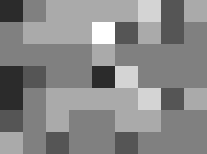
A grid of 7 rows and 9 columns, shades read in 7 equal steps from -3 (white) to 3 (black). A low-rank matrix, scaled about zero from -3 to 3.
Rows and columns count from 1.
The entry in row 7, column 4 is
0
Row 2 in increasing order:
-3 -1 -1 -1 -1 0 0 1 1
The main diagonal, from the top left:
2 -1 0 0 -1 -1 0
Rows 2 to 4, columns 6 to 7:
1 -1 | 0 0 | -2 0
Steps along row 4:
down down same up down up same same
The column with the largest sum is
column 1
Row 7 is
-1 0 1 0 0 1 0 0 0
